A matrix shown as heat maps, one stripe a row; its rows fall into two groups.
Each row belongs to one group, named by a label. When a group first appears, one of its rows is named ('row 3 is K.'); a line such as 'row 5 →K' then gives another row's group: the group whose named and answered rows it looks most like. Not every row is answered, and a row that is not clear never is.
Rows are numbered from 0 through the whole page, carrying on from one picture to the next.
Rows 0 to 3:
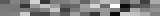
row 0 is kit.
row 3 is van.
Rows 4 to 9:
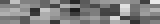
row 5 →van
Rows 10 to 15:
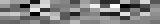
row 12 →kit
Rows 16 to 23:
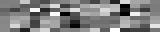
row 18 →kit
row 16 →van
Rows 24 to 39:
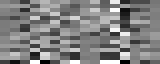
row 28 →kit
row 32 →van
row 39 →kit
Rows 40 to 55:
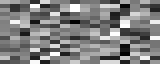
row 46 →van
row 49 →kit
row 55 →kit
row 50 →van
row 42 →kit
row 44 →van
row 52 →kit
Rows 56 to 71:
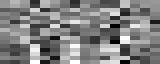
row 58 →kit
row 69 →kit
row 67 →kit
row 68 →kit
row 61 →kit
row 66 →van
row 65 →van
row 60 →van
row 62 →van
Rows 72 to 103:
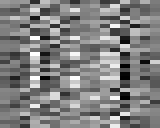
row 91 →kit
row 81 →kit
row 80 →van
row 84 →van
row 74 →kit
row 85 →kit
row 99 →van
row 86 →kit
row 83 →van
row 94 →van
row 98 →kit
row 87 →kit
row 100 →van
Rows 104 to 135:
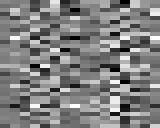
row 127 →van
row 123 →van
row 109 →van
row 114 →kit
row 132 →van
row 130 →kit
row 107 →kit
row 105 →van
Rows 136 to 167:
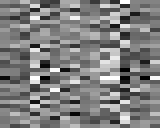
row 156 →kit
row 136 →van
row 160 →kit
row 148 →kit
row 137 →kit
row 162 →kit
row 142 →van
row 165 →van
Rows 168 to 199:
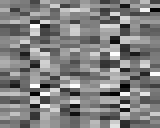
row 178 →van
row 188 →kit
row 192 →kit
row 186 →kit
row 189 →kit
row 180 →kit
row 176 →kit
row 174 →kit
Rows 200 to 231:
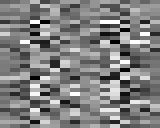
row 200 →kit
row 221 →kit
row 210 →van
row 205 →kit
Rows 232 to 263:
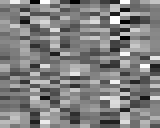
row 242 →van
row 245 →van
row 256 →kit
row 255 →van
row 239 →van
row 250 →kit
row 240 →van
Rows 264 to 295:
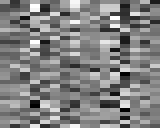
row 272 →kit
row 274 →kit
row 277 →kit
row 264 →kit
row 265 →kit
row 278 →van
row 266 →kit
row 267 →van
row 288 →kit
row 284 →kit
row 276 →van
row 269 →kit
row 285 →van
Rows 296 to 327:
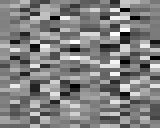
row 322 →kit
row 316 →van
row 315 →kit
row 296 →van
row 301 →kit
